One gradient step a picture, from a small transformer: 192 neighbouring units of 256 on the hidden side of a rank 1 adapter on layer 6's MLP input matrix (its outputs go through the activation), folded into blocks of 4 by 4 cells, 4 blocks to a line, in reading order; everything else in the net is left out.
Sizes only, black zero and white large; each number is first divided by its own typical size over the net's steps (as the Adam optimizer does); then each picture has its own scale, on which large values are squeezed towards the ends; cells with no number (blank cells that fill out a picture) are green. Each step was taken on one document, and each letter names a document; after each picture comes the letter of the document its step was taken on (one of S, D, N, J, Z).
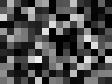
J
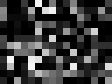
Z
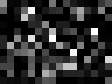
Z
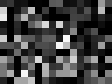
Z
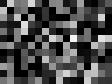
J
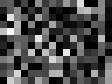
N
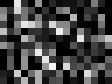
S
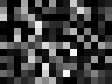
Z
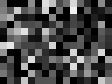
J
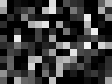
Z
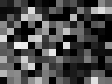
N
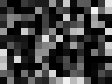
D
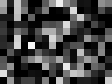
J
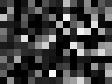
D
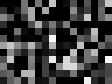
Z
